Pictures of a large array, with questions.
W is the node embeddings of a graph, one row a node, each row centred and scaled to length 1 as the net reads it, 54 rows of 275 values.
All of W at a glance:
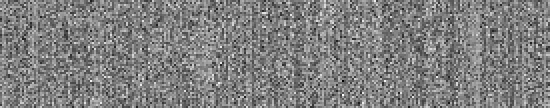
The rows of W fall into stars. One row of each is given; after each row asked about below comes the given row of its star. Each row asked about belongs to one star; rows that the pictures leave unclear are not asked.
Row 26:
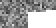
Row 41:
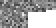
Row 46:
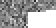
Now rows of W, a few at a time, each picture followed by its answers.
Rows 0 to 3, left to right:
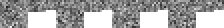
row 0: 41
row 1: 26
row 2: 41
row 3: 41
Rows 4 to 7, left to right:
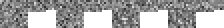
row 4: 26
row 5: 41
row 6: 46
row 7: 46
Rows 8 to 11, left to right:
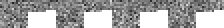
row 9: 26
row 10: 26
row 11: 46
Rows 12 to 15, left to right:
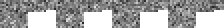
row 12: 46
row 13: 46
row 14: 41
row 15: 41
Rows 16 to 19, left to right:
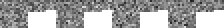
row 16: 26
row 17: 26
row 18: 41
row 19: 26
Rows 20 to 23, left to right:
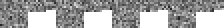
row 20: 41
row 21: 46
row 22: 41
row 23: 41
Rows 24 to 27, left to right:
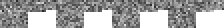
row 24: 41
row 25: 41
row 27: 46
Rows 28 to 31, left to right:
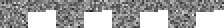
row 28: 46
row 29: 41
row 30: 41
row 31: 41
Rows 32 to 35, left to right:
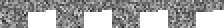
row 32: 26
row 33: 41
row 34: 46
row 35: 46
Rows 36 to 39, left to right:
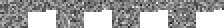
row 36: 41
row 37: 26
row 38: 46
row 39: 26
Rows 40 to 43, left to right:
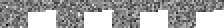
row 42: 41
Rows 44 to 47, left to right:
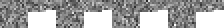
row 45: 41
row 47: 46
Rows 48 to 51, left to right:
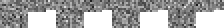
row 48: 41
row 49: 46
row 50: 46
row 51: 46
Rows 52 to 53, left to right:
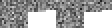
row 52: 46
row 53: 26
